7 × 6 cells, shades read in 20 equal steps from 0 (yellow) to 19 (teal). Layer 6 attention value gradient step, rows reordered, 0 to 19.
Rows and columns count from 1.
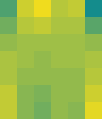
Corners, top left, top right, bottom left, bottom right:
14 19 4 1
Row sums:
45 45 44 41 43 42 42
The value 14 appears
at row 1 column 1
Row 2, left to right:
11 5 4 6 6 13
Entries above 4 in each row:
3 5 6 6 6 4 4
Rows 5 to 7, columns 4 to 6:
8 8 5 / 8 8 3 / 8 9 1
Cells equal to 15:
0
